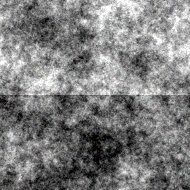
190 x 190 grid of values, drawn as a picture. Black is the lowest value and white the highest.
On average the colour sits 50% of the way up the scale. The bottom middle is the ninth with the lowest average. The top part is higher, up to a seam about 50% of the way down.
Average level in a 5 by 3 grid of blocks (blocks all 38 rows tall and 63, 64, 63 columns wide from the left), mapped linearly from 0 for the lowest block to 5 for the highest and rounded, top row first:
2 4 5
4 3 4
3 3 3
2 0 2
1 0 2
